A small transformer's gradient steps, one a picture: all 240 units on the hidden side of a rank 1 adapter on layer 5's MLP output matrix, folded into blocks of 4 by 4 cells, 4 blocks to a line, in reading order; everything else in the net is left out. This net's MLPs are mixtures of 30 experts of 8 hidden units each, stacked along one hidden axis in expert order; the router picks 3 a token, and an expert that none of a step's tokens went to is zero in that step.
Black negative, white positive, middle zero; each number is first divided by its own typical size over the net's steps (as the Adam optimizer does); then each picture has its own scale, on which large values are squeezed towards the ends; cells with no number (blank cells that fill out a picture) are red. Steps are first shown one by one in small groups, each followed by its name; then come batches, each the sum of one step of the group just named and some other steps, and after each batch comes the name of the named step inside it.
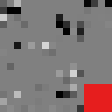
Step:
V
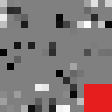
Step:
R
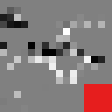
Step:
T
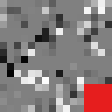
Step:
R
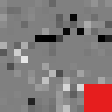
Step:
R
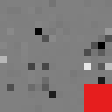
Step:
V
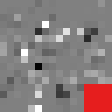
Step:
T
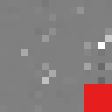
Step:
V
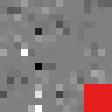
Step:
V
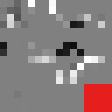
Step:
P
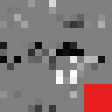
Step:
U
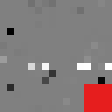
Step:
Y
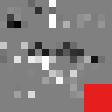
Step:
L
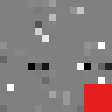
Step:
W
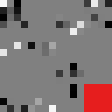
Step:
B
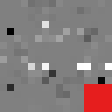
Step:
Y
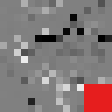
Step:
U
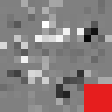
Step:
L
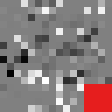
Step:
U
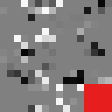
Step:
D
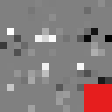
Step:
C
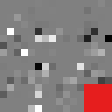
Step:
C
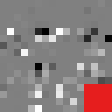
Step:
C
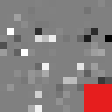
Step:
C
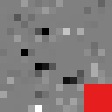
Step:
D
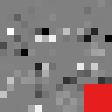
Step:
C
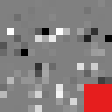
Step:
C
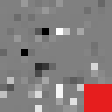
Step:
D
